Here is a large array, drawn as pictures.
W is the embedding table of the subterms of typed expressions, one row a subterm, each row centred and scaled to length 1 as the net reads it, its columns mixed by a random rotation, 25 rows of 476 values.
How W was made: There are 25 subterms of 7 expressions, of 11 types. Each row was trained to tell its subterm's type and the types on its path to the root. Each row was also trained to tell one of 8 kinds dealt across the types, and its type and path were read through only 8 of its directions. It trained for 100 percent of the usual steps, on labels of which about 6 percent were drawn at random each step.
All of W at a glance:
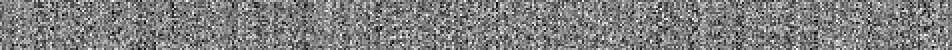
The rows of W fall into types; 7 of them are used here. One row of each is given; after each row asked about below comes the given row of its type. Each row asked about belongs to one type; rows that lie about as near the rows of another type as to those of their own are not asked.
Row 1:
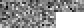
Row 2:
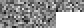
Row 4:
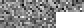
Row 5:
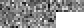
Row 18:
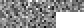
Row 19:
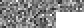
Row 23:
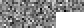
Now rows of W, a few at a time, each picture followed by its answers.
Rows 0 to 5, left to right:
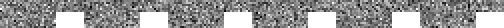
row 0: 18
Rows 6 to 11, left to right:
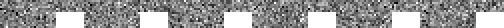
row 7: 1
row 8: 2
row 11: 4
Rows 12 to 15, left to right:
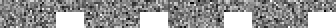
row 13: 1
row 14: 5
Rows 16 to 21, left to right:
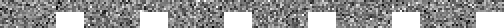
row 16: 2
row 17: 19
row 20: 1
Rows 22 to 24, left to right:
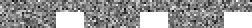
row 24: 2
